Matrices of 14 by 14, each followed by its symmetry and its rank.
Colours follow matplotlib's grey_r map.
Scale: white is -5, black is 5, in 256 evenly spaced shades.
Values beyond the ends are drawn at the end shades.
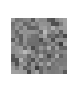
symmetric, full rank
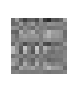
neither, rank two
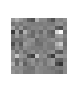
neither, rank two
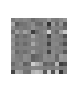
neither, rank two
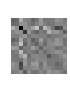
symmetric, rank three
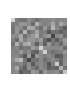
symmetric, full rank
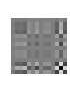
symmetric, rank one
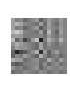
neither, rank two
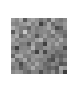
symmetric, full rank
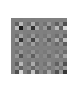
symmetric, rank one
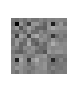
symmetric, rank three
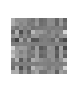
neither, rank two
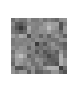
symmetric, rank three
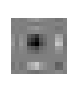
symmetric, rank one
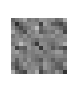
symmetric, rank three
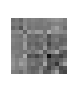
symmetric, rank three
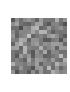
symmetric, full rank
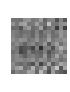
neither, rank three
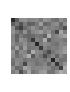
symmetric, full rank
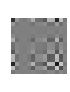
symmetric, rank one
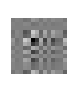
symmetric, rank one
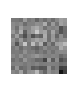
neither, rank three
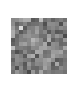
symmetric, full rank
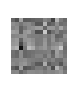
neither, rank three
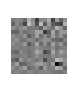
neither, rank three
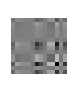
symmetric, rank one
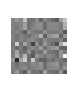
neither, rank three
